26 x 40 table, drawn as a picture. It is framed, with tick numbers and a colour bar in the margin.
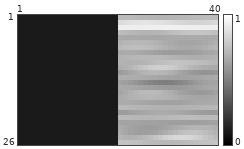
It is made of 1 by 2 panels. Panel 1,1: very low, flat. Panel 1,2: high, streaked across.
